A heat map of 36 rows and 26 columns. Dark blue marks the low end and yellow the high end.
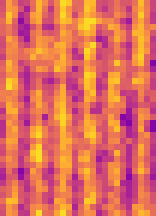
Stripes: upright, repeating 6 times. Grain: streaks running down. Ninth with the highest average: top middle.
